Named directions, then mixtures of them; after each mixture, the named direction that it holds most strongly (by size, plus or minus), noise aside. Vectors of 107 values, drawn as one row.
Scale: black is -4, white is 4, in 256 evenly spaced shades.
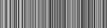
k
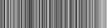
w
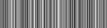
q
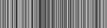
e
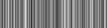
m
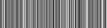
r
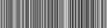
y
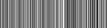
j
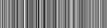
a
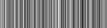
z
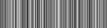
q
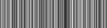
y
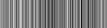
e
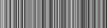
k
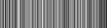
w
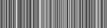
e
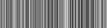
y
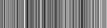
a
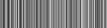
k
